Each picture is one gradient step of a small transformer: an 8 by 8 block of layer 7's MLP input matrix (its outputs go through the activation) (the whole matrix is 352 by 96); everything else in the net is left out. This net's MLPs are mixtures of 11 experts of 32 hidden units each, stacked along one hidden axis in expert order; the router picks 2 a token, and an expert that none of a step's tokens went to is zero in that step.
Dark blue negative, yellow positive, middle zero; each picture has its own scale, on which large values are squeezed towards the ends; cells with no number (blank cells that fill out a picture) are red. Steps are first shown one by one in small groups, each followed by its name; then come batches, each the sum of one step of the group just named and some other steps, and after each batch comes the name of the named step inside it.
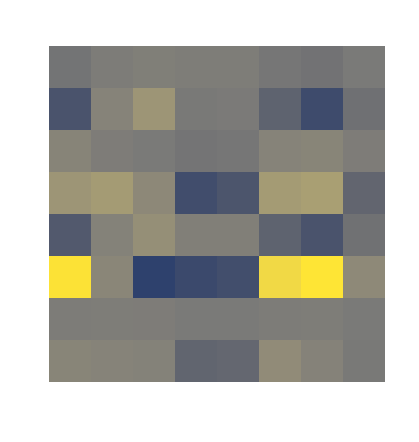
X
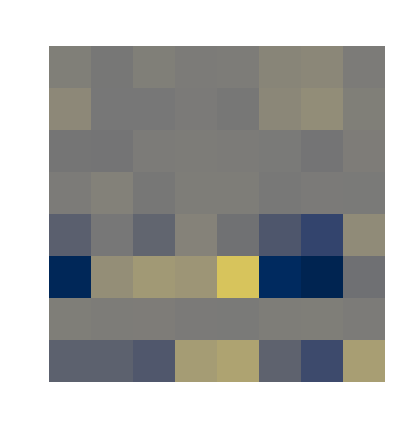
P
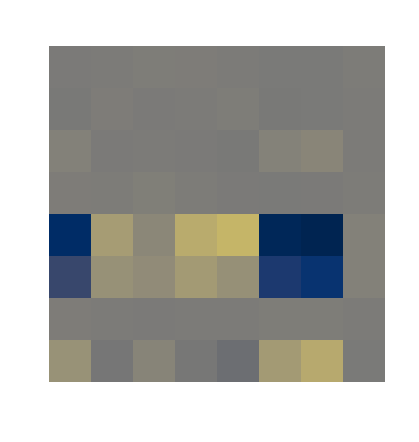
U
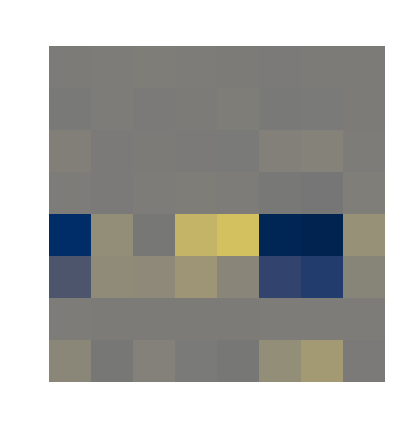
U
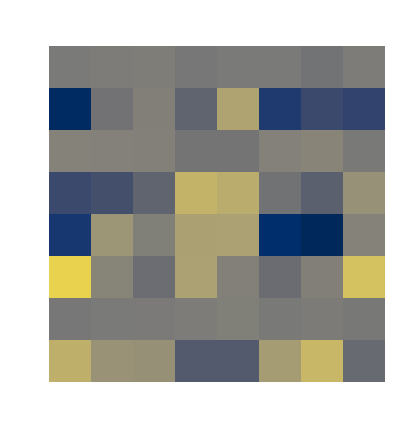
U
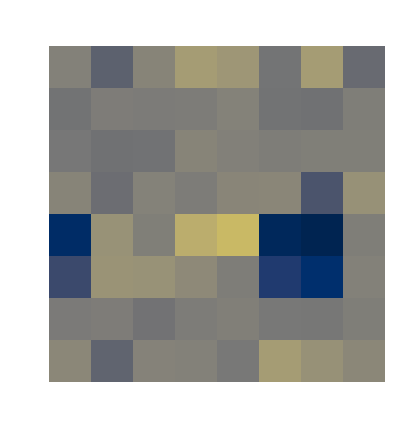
U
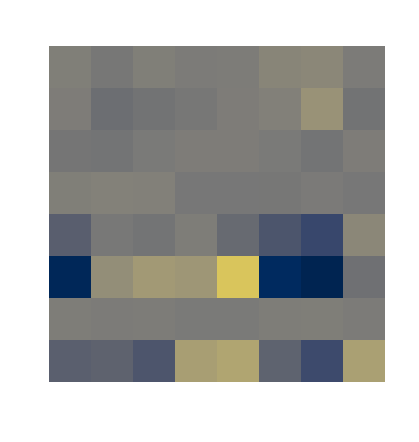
P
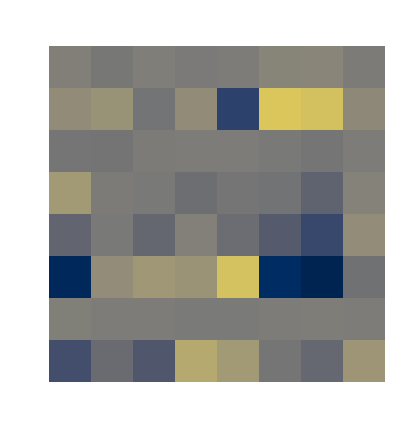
P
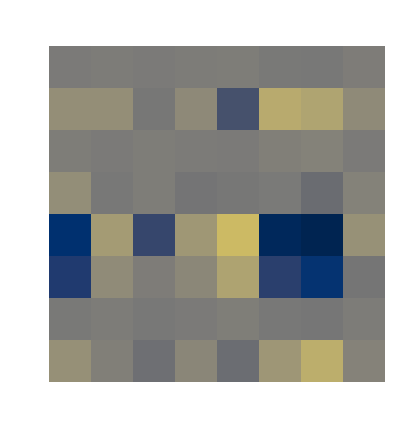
U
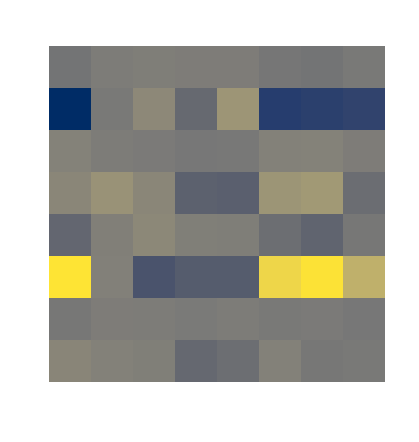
X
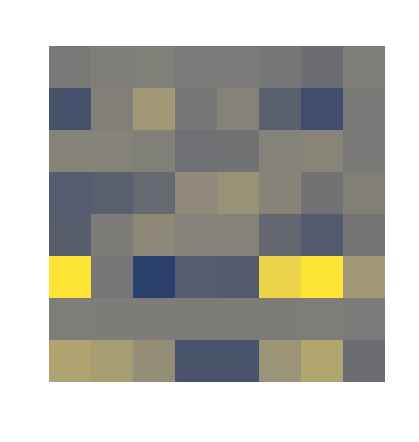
X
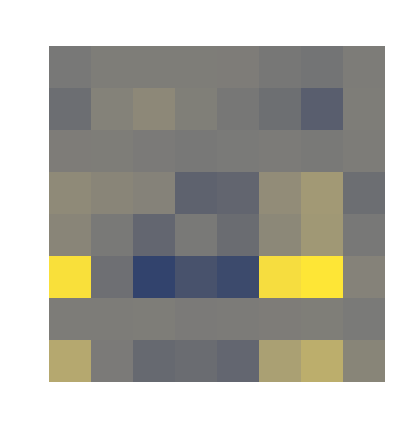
X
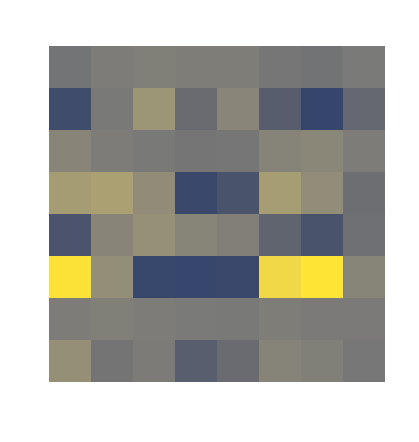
X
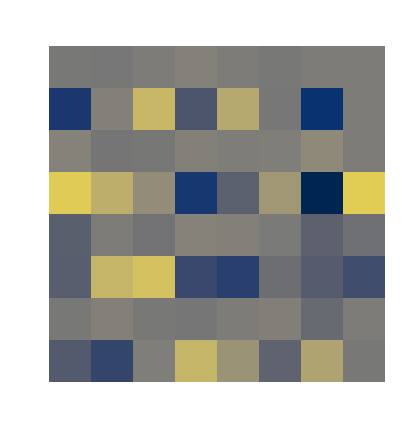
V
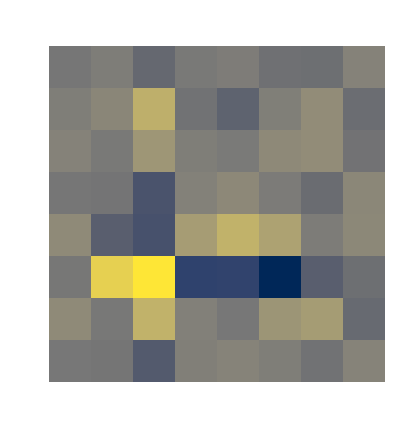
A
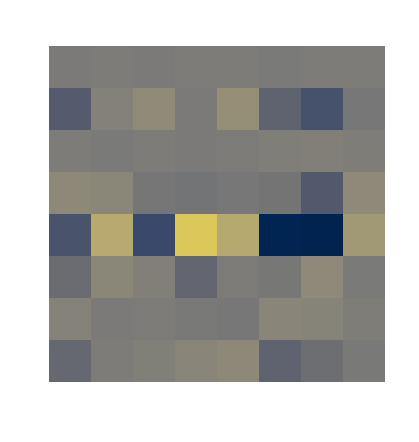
V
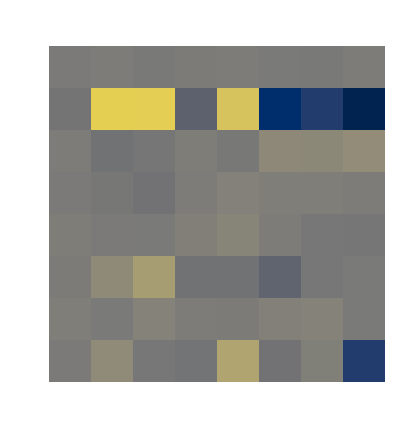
A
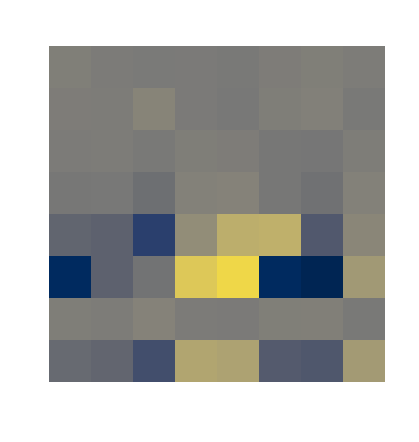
A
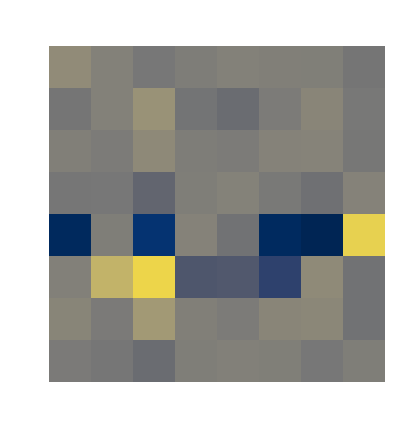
A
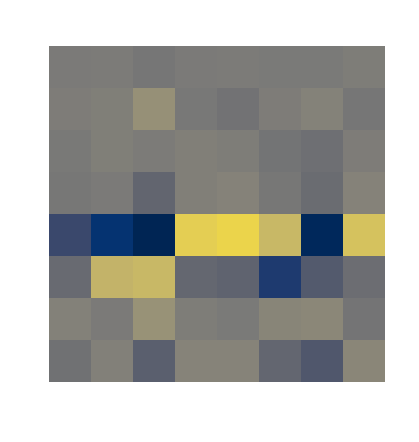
A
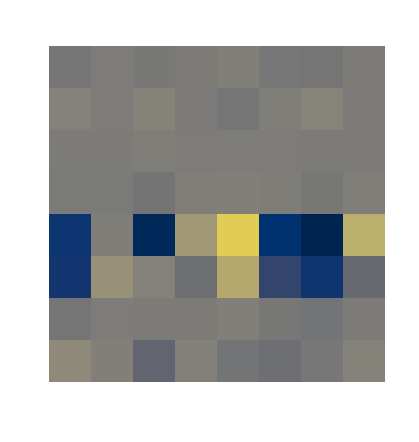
A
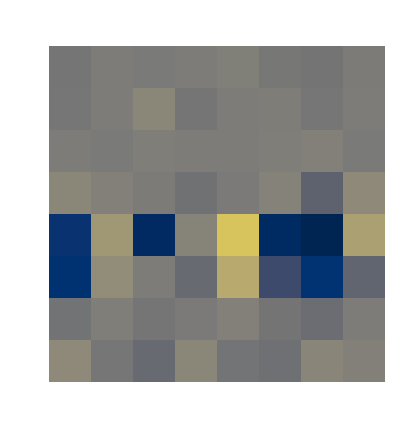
V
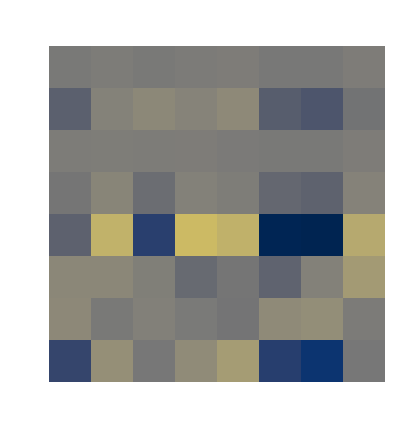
A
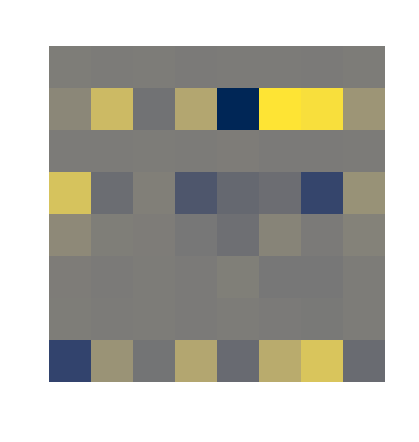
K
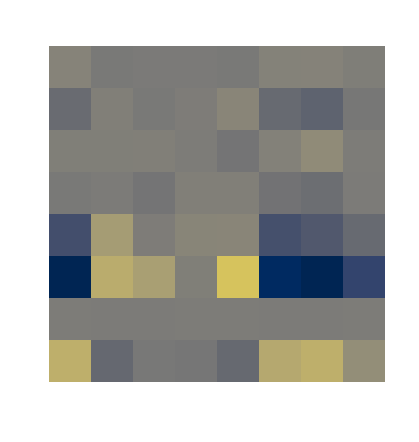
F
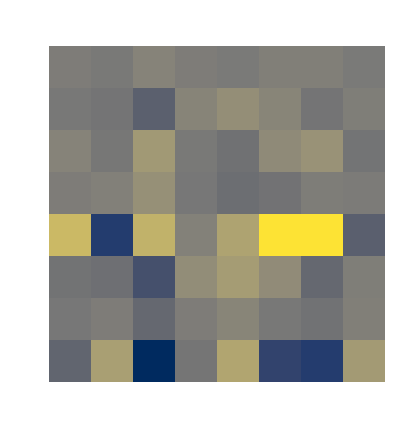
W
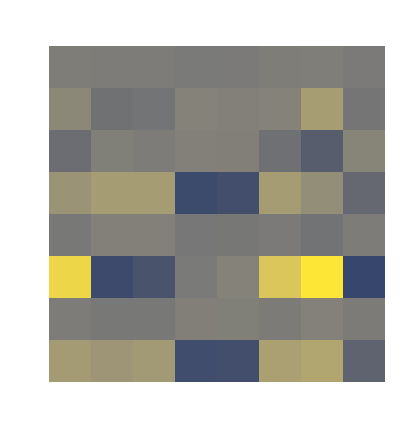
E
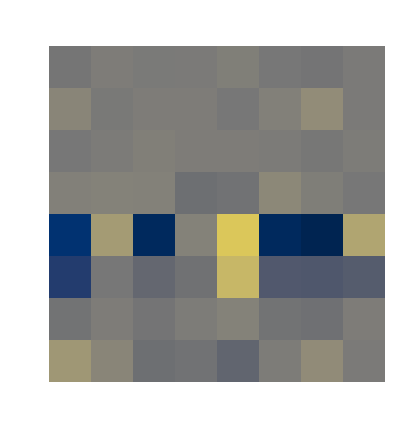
E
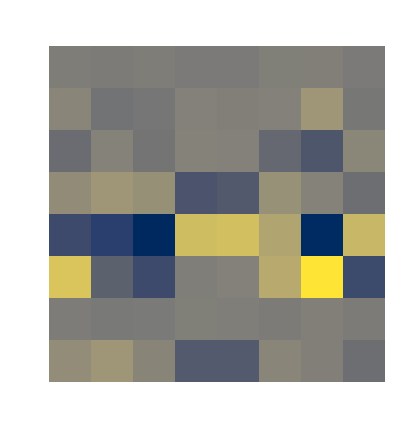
E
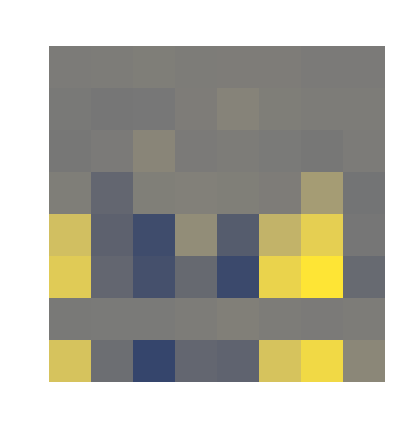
W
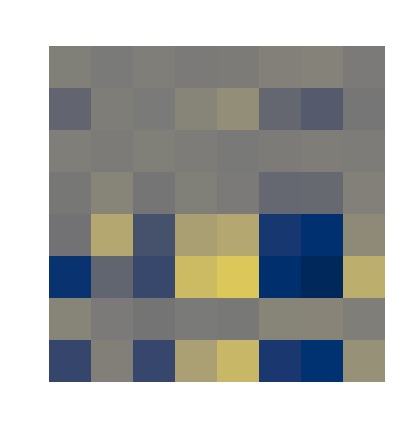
W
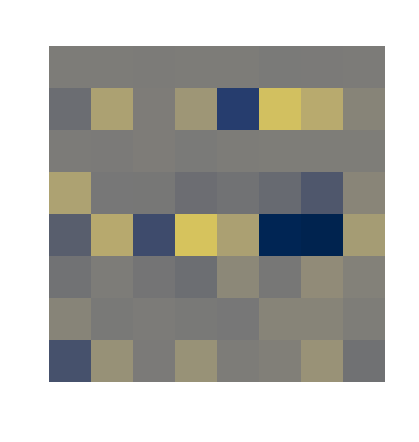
K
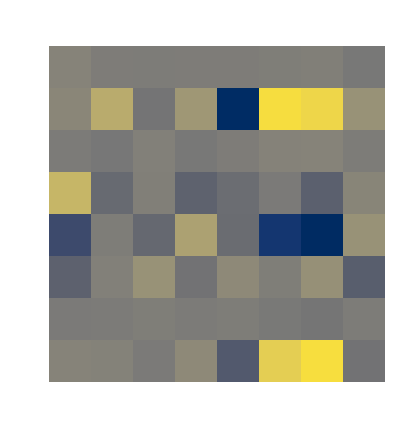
K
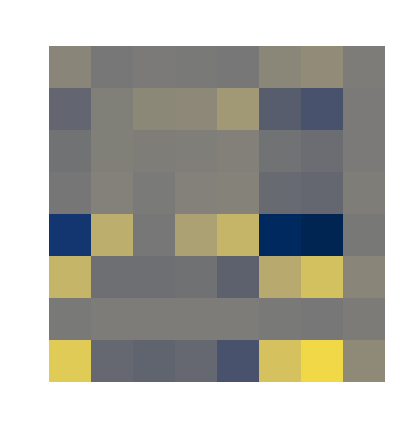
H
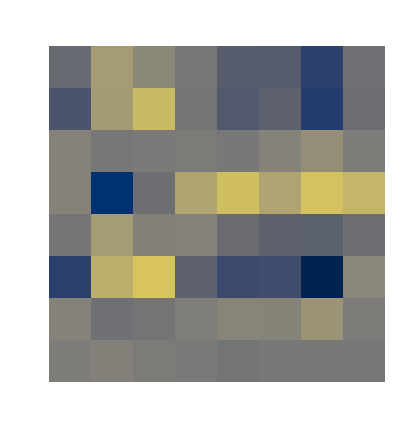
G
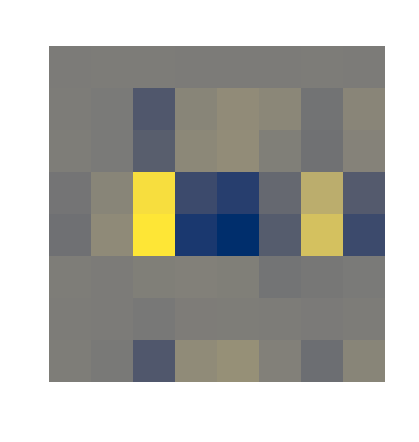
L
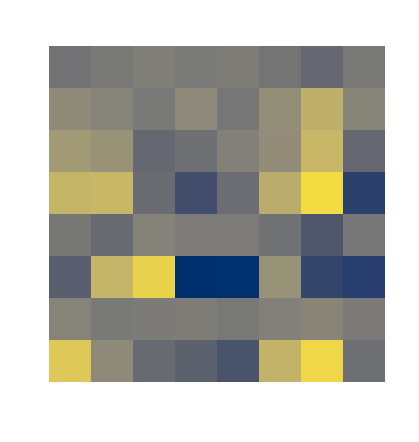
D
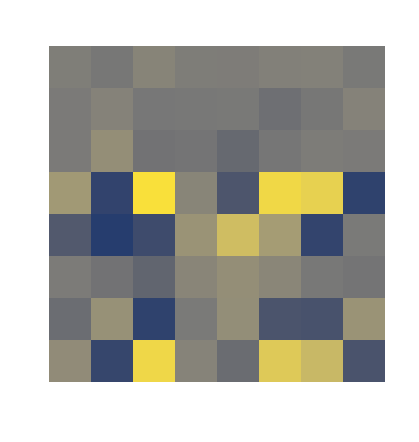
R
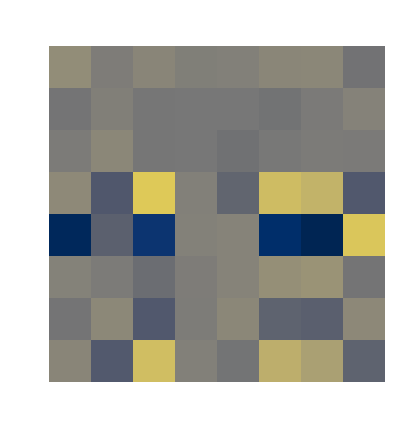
R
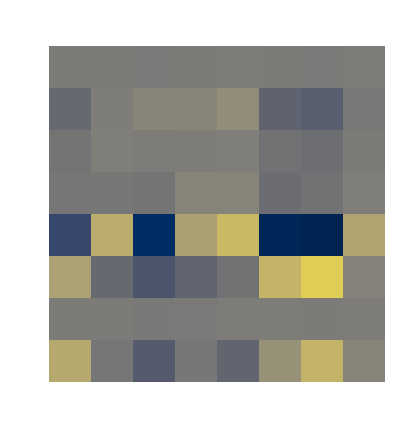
H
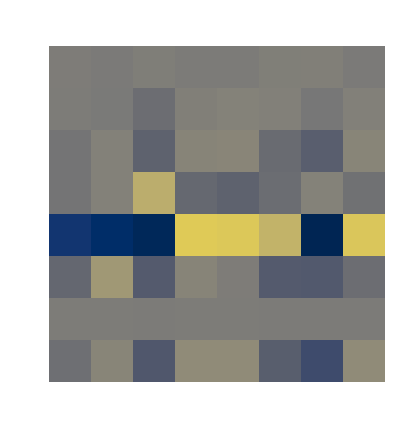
L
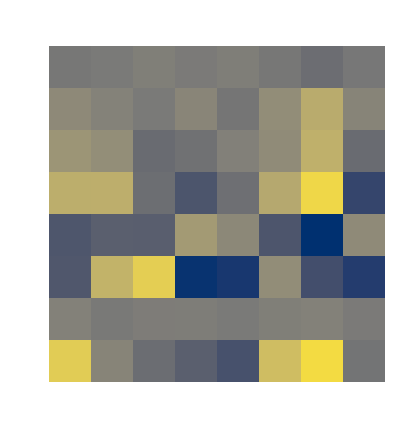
D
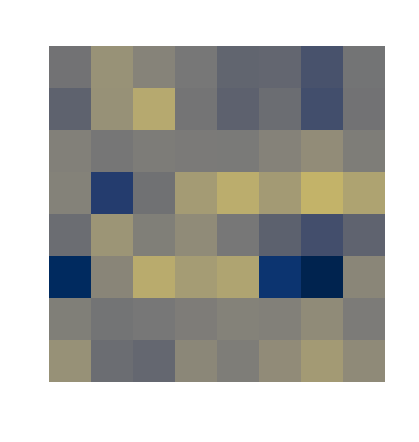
G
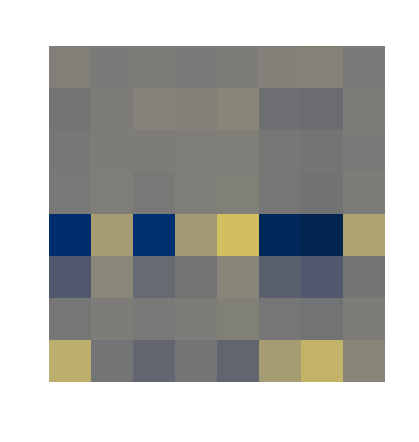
H
